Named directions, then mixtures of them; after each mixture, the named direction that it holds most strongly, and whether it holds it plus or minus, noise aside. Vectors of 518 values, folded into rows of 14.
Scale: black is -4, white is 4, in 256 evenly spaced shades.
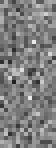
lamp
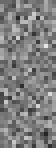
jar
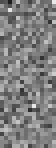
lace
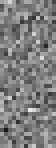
jar, minus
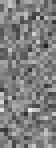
jar, minus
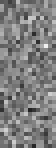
jar, plus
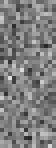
lamp, plus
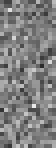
lace, plus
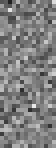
lace, plus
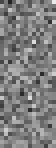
lace, plus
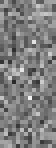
lamp, plus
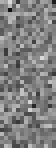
lace, minus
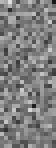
lace, minus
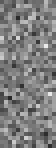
jar, plus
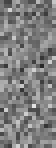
lace, plus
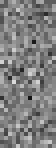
lamp, minus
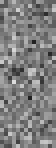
lamp, minus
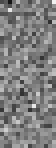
lace, plus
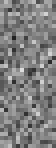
lamp, plus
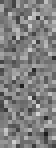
jar, plus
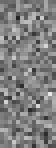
jar, plus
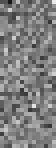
lace, plus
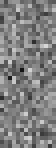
lamp, minus
